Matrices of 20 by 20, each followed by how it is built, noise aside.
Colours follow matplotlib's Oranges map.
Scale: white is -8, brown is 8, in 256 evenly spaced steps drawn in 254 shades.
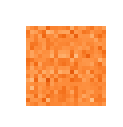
low rank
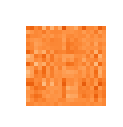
low rank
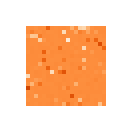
sparse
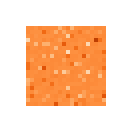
sparse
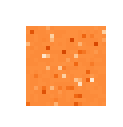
sparse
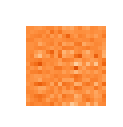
low rank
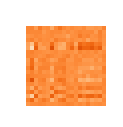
low rank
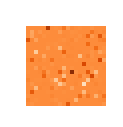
sparse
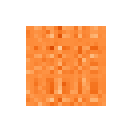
low rank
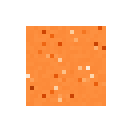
sparse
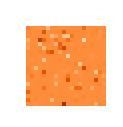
sparse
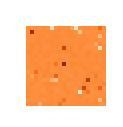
sparse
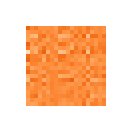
low rank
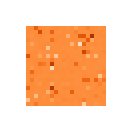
sparse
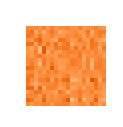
low rank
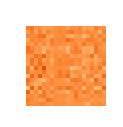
low rank
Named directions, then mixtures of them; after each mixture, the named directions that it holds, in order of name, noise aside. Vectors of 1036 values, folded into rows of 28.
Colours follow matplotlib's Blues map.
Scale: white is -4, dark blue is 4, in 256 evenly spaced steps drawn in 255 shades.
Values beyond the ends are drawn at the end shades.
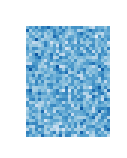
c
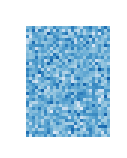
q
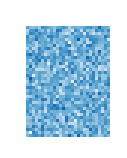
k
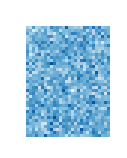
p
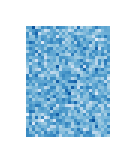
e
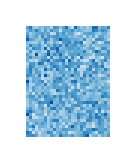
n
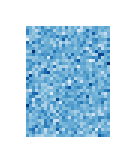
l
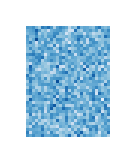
c, e, k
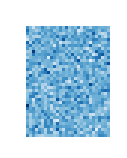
l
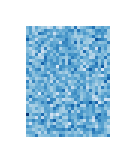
c, e, n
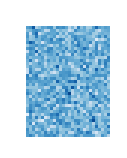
e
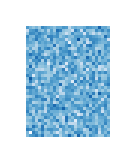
k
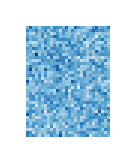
c, n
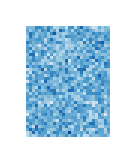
n, p, q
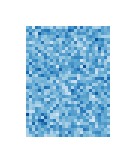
e, p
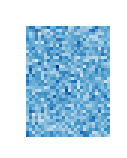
c, e, n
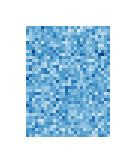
c, e, l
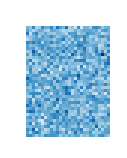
e, l, p
